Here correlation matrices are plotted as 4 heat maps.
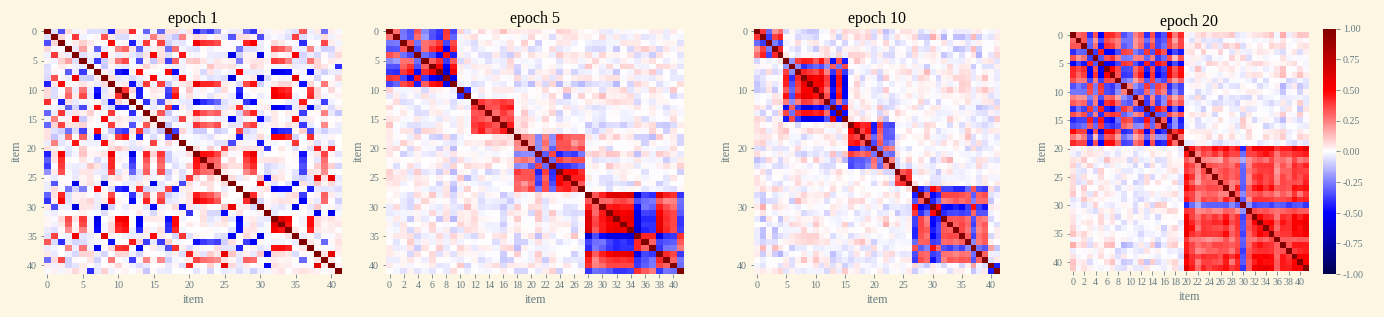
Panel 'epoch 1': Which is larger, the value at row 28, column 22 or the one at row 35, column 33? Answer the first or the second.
the first
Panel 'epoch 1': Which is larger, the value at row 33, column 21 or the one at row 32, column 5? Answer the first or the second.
the second
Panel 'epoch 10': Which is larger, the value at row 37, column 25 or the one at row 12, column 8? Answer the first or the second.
the second
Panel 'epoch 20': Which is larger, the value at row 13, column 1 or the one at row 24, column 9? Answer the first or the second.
the second
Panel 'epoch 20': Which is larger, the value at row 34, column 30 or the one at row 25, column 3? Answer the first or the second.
the second
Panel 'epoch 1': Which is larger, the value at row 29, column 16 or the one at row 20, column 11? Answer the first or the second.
the first
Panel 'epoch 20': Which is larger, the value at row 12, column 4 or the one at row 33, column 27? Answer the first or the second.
the second
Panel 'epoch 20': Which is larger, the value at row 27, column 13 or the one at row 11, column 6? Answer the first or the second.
the second
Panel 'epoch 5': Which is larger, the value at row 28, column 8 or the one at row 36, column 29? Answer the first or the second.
the first
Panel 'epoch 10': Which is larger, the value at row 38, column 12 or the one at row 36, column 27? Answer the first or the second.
the first
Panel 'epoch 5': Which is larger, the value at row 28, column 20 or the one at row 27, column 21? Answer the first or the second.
the first
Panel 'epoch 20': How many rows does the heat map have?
42
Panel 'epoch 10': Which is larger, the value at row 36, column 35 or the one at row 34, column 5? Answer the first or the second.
the first
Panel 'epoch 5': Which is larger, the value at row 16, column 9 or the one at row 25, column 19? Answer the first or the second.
the second
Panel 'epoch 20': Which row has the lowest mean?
30
